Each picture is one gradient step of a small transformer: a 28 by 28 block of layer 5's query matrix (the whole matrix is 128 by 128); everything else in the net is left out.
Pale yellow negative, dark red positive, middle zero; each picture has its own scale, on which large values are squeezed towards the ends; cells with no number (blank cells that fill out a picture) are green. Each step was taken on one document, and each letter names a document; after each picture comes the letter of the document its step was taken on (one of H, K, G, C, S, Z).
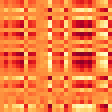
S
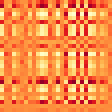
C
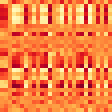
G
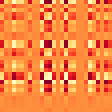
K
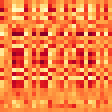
G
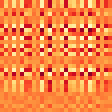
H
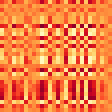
C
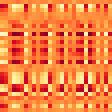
G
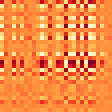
C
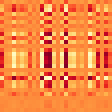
K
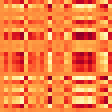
S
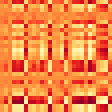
S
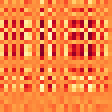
H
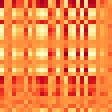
C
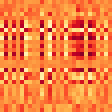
H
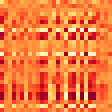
C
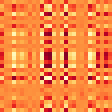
K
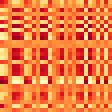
G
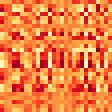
G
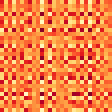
H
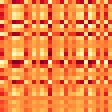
G
